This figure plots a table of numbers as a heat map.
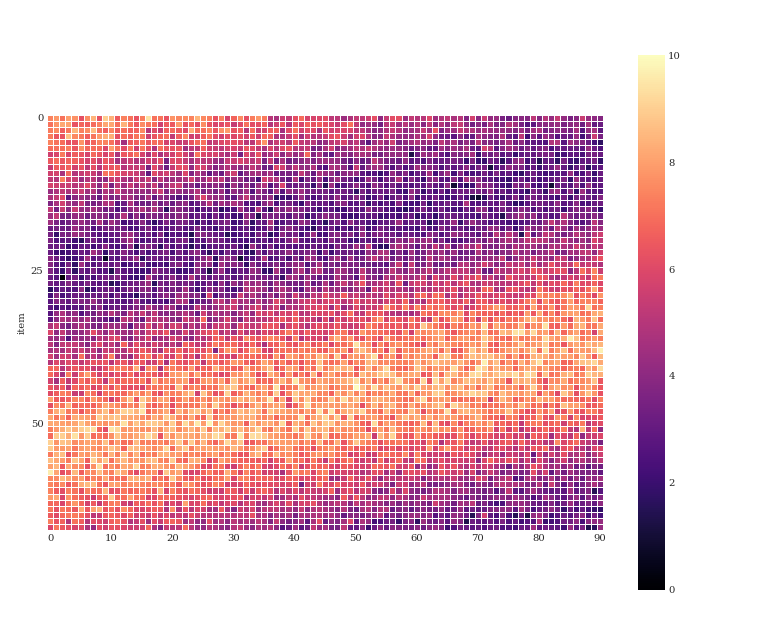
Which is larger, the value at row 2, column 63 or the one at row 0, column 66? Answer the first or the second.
the first
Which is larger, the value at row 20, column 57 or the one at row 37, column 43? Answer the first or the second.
the second
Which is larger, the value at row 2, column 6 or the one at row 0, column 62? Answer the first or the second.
the first
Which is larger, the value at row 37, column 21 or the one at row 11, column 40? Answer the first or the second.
the first
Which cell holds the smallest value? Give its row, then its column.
26, 2
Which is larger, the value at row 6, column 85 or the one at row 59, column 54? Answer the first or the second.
the second
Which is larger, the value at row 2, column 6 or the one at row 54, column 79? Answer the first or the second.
the first
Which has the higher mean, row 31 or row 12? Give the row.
31
